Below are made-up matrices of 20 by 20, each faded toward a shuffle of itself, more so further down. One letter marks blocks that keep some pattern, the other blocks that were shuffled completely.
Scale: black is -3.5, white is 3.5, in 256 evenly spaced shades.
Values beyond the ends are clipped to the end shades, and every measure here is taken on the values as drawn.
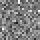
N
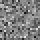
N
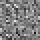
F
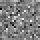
N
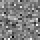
N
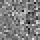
F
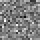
N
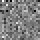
F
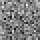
F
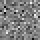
N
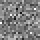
F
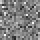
N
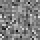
N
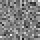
F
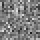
F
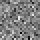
N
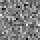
N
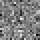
F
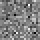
F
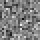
N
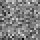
N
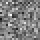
F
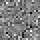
N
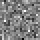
N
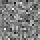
N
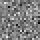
N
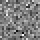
N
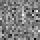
F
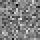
N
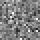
N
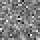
N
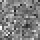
F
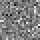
N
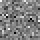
F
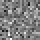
N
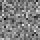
F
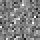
F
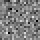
N
